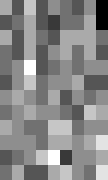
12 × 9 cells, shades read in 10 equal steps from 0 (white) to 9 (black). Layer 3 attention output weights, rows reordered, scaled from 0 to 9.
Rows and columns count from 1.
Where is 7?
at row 2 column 5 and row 11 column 6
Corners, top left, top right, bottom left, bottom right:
3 9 5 1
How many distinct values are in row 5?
4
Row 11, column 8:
4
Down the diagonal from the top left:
3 5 3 6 5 4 4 2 4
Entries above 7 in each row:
1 1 0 0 0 0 0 0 0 0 0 0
